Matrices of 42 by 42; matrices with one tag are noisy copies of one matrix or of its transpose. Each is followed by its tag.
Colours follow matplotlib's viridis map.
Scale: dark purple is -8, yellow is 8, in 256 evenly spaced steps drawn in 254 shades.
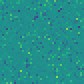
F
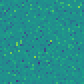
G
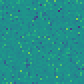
F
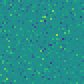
G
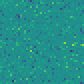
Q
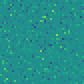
G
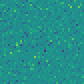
G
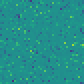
Q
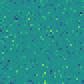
Q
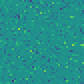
Q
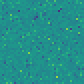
F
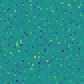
G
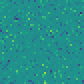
Q
